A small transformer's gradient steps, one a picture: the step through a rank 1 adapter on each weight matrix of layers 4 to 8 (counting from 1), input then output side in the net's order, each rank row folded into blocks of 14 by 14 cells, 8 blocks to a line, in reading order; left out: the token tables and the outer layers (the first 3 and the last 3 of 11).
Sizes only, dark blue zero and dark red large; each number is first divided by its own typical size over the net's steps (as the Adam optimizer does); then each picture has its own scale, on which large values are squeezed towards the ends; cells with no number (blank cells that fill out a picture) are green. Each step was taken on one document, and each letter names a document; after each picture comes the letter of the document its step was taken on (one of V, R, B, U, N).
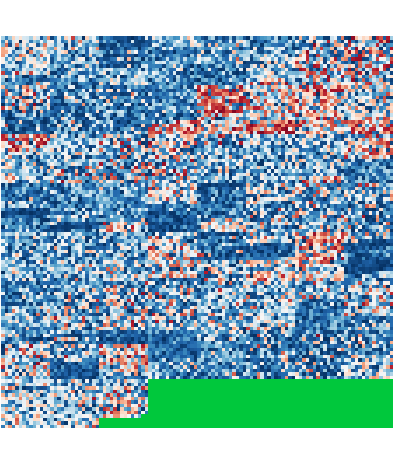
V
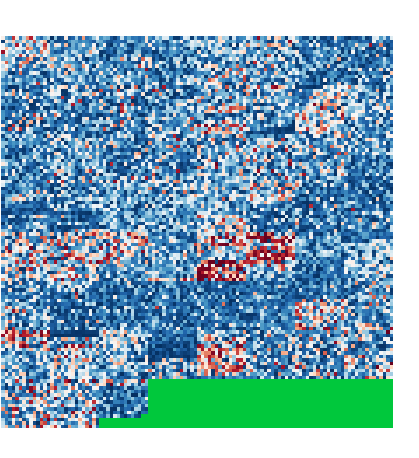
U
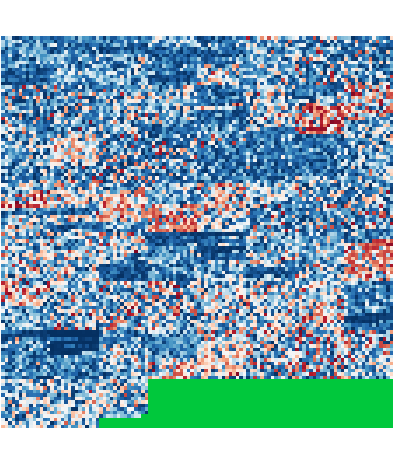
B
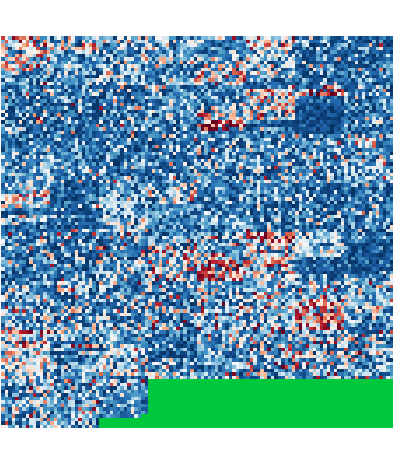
U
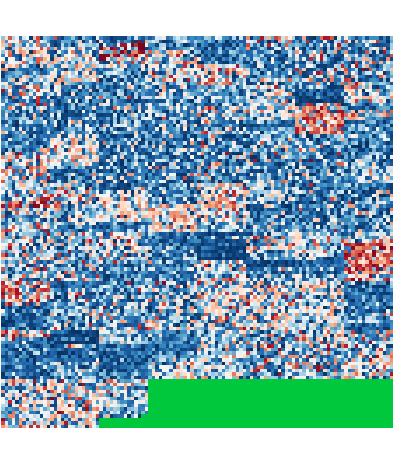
B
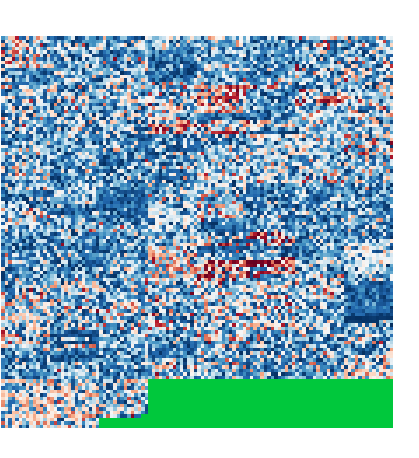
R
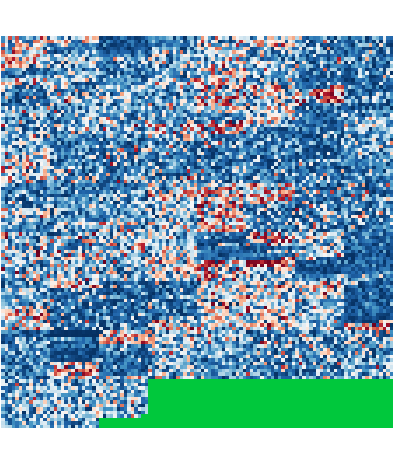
R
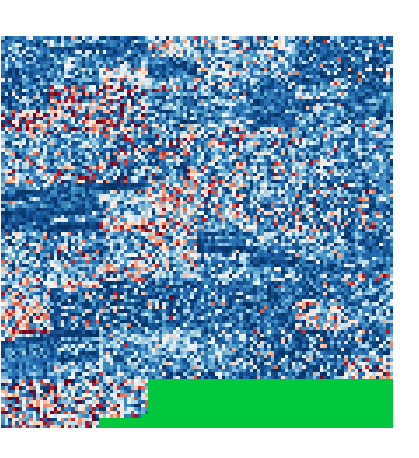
R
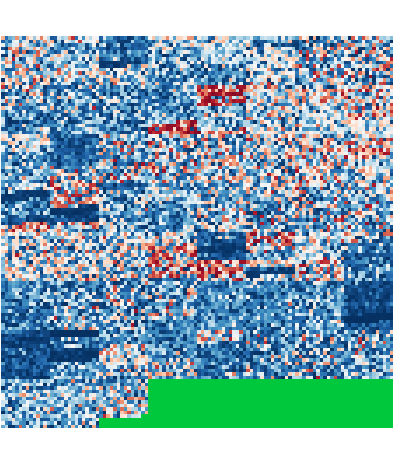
V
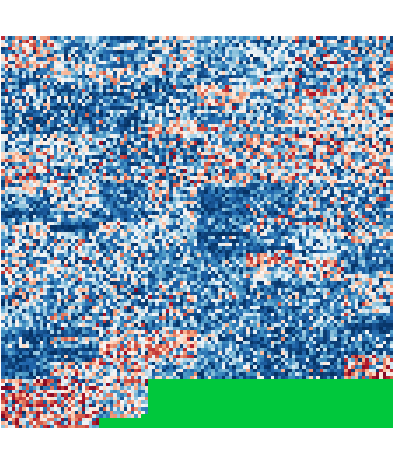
V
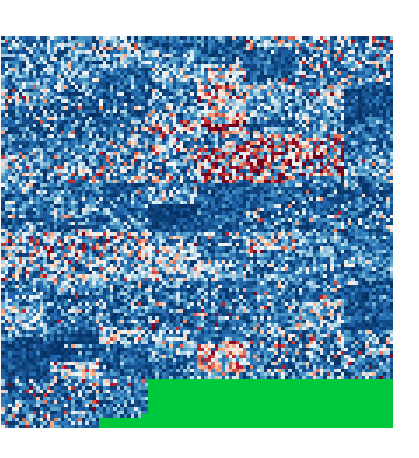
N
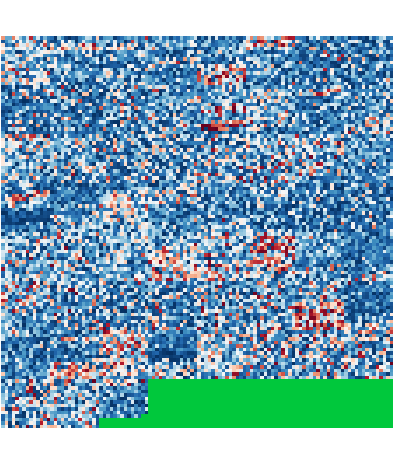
U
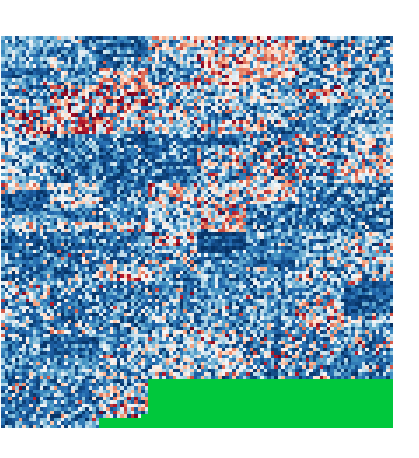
R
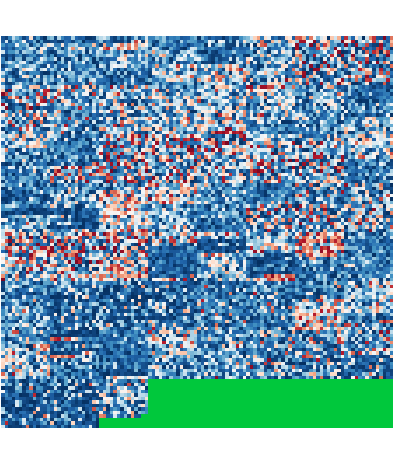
N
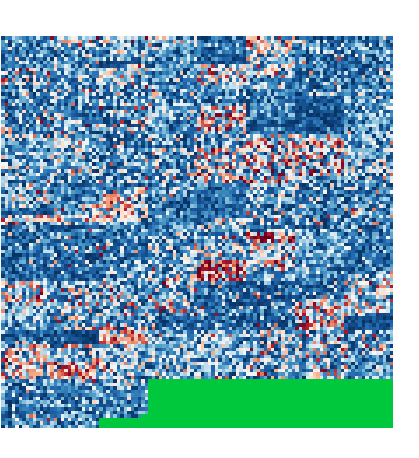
U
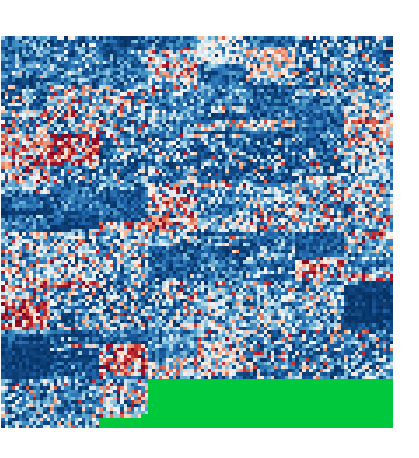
V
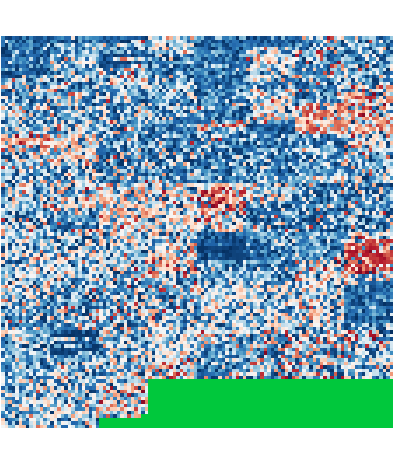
B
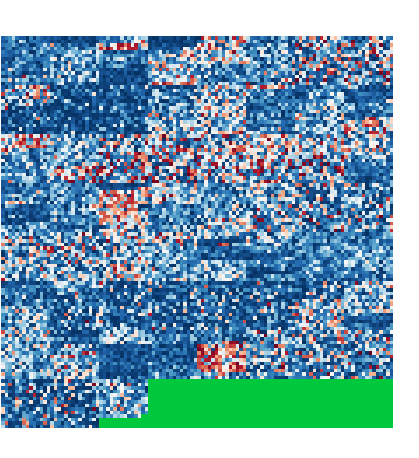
N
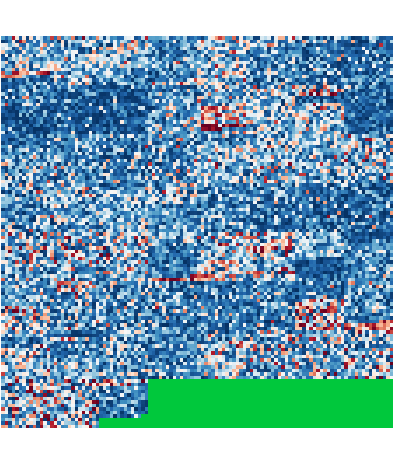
U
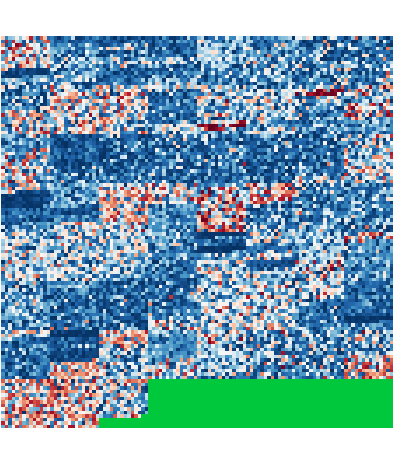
R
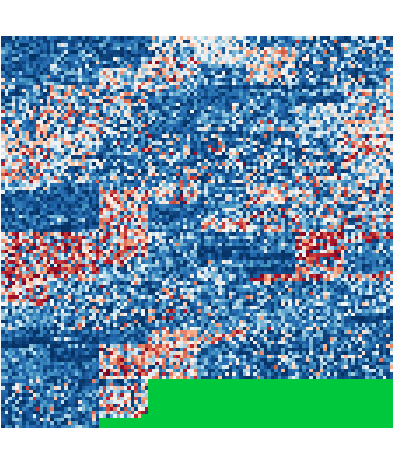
V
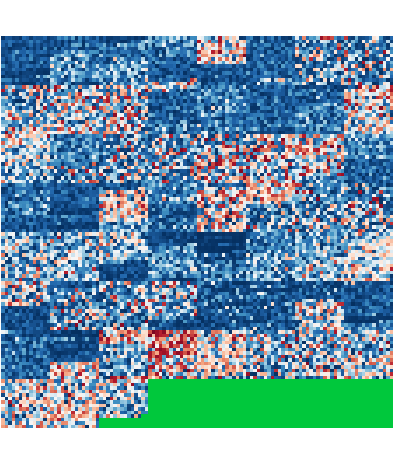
B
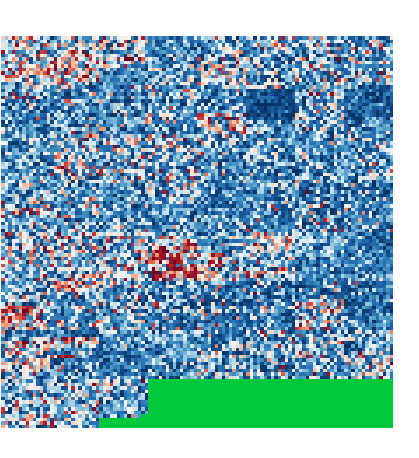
U
